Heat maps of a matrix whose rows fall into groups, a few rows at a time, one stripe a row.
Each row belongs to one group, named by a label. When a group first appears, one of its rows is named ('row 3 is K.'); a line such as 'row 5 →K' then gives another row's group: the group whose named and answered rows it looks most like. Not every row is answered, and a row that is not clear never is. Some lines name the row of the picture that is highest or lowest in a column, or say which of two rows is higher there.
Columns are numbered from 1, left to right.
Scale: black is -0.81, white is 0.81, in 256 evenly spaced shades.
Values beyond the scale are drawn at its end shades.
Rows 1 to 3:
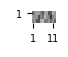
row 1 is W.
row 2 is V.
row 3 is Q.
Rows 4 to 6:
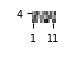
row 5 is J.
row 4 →Q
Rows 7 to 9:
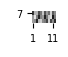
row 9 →Q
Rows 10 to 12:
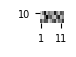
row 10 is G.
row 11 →V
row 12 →Q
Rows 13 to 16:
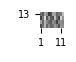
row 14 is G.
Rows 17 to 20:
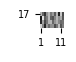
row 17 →Q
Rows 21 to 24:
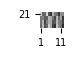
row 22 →Q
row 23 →Q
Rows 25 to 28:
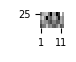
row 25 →W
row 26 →V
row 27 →W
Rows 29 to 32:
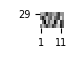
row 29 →V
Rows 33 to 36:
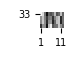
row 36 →Q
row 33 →V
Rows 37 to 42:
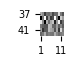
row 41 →Q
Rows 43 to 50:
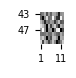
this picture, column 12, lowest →47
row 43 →V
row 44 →J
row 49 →V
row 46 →V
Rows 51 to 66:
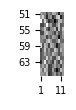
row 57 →V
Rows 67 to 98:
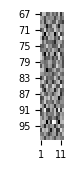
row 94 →V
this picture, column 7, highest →94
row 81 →V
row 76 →V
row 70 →V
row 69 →Q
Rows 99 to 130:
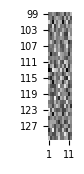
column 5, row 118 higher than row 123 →Yes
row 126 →W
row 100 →Q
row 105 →J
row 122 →Q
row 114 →G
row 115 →J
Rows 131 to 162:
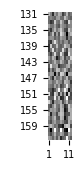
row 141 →J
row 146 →V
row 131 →G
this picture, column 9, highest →150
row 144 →W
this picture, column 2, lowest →160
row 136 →V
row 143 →J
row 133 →J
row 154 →J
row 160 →J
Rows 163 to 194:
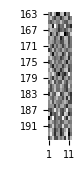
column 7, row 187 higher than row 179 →No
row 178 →W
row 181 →J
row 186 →V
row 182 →J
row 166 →Q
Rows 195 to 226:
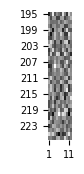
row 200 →J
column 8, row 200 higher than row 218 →No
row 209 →J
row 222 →G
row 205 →Q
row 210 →J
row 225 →W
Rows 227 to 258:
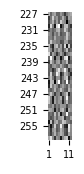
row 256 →J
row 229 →V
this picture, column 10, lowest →229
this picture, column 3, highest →228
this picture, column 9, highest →241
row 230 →Q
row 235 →Q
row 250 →V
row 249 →G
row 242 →Q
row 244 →Q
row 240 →J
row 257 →J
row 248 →G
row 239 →Q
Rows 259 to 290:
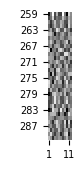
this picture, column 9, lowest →284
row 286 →Q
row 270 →V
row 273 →Q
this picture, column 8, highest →259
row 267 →Q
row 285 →V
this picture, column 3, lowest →276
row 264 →V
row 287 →Q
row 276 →G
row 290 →G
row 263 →Q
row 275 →Q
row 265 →W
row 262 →J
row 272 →G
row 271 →Q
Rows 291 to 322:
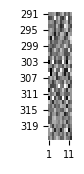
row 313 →G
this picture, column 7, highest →305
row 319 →G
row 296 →V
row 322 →Q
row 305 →J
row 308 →Q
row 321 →Q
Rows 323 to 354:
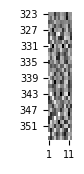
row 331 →G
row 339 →G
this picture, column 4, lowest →340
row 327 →G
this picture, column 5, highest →328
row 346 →Q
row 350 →W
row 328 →Q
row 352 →J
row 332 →J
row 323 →V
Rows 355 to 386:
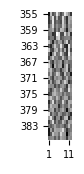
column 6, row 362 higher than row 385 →Yes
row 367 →G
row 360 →Q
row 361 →Q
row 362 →G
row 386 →V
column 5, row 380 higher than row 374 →No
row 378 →W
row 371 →G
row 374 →J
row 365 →J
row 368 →G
